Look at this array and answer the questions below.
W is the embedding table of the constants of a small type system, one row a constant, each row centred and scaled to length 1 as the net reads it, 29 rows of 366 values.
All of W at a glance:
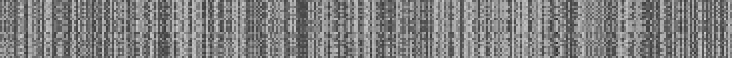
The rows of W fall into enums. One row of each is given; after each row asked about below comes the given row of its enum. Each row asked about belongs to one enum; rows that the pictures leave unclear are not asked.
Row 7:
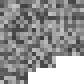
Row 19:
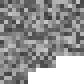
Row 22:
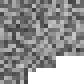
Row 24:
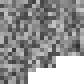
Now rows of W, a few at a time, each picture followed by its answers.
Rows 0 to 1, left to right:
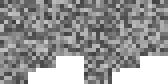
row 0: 19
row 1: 22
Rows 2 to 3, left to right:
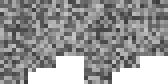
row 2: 22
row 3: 7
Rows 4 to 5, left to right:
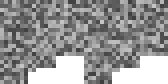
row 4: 22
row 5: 19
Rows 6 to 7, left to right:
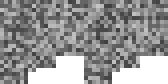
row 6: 22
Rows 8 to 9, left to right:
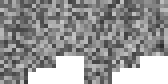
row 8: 22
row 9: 24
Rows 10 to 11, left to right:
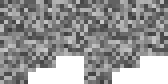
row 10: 19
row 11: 19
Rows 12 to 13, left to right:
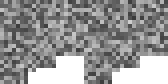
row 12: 22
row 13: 19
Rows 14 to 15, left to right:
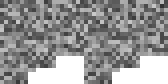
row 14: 19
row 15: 19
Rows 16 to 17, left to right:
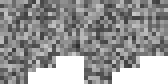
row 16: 24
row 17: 7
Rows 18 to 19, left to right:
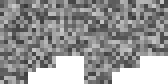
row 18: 7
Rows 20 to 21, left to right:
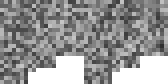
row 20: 22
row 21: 24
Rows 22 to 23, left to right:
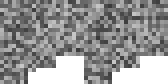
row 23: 7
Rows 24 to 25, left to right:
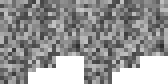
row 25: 24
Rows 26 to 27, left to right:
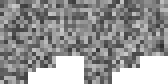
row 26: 7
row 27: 24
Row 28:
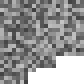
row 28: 22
